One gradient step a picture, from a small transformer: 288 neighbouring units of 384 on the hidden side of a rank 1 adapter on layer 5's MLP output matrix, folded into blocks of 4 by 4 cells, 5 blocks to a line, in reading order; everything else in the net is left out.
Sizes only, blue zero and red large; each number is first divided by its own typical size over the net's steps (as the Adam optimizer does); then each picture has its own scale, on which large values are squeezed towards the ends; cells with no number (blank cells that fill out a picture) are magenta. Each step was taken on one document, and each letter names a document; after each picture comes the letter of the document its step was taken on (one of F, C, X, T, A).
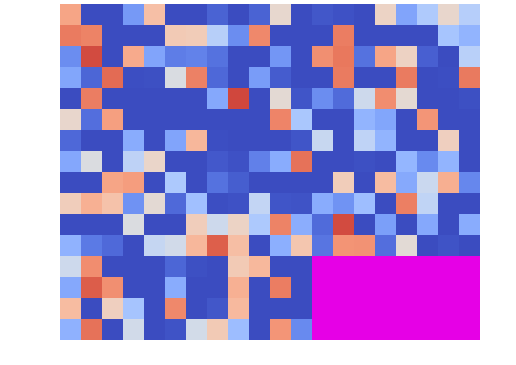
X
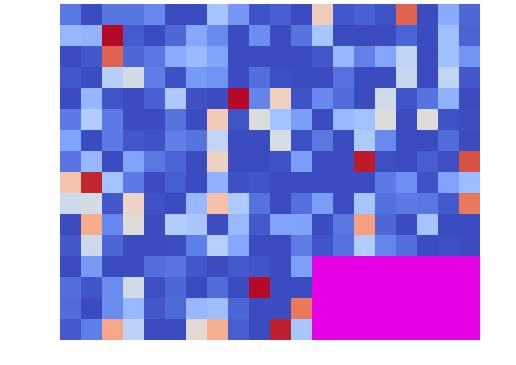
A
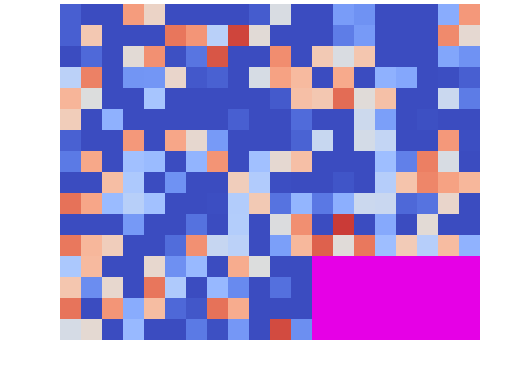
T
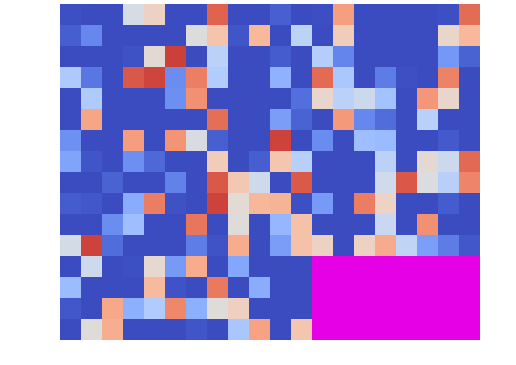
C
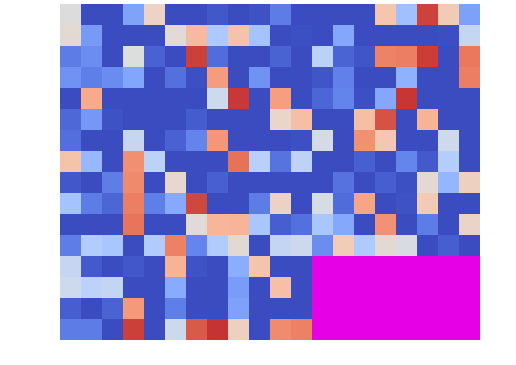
X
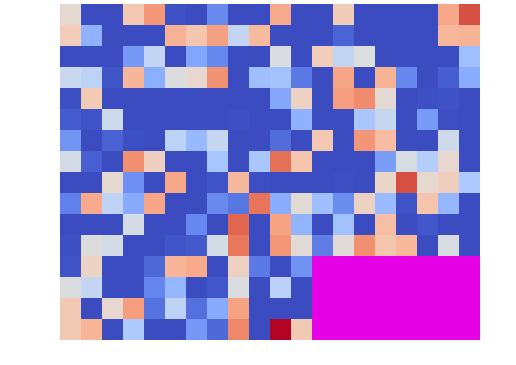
T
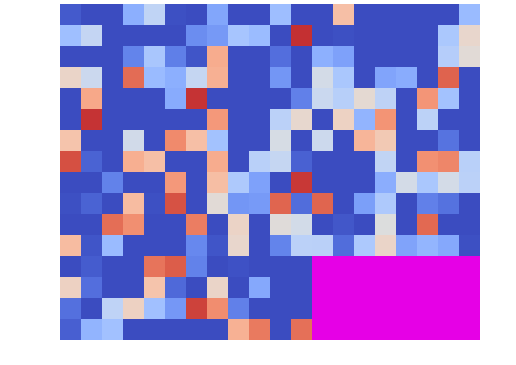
C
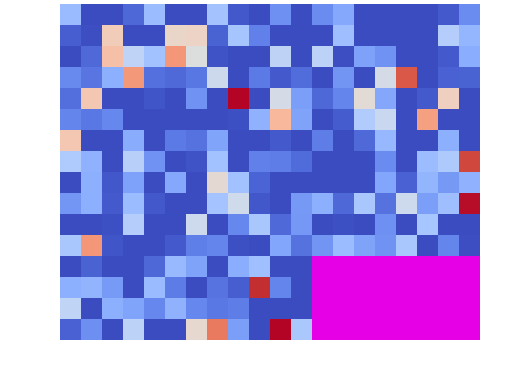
T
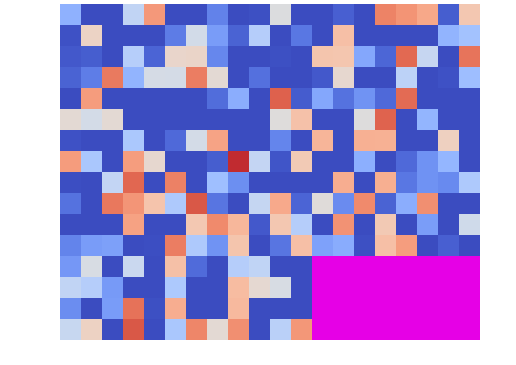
X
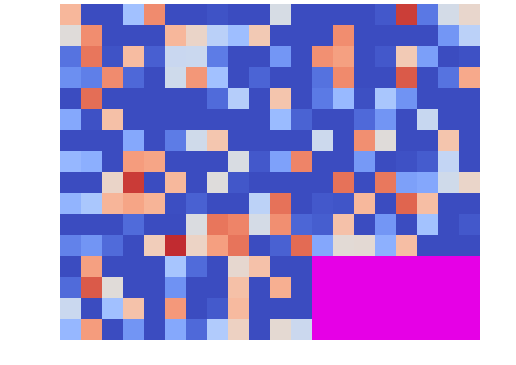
X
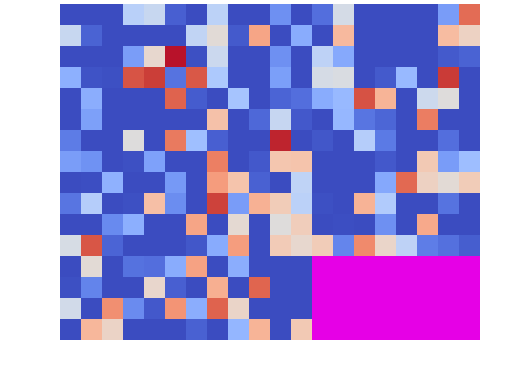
C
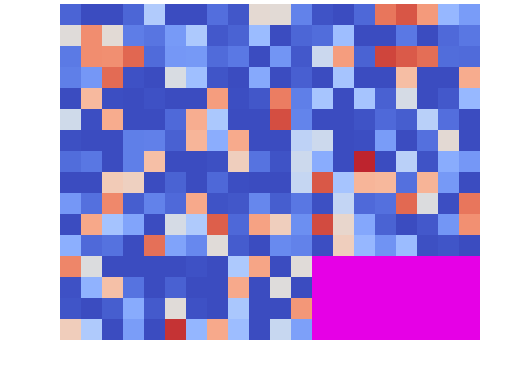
X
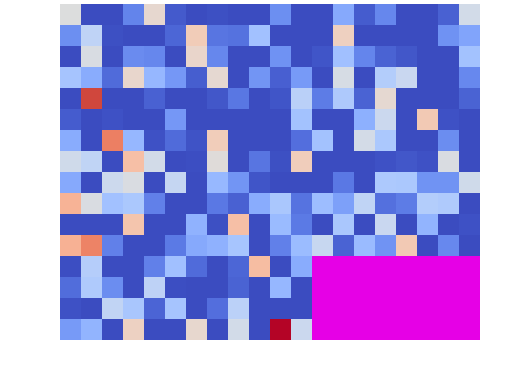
T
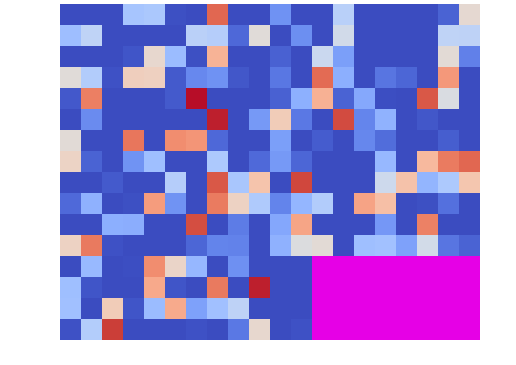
C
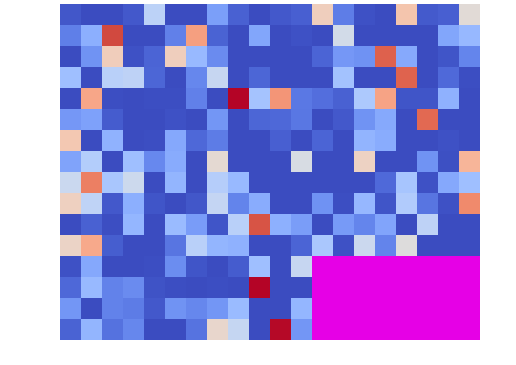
A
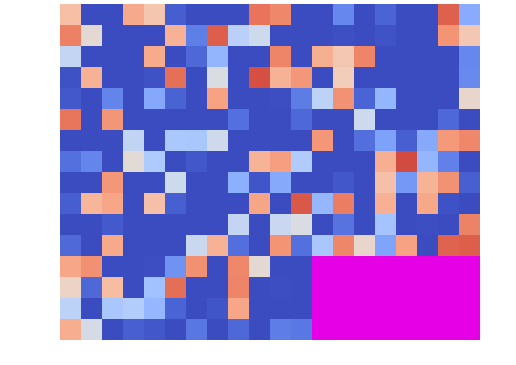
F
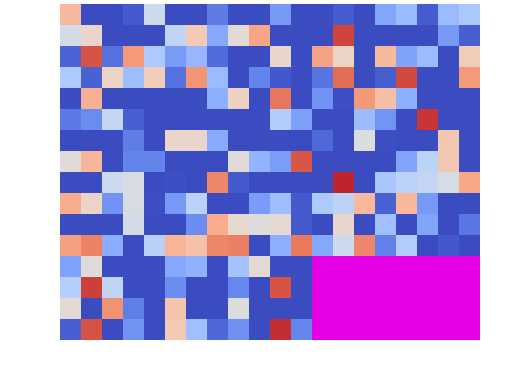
X
